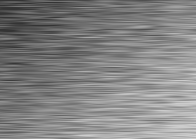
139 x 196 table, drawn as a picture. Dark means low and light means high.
Average level on the scale: 50%. Ninth with the highest average: bottom right. Ninth with the lowest average: top left. Mirror symmetry: none. Grain: streaks across. Slope: up to the bottom right.
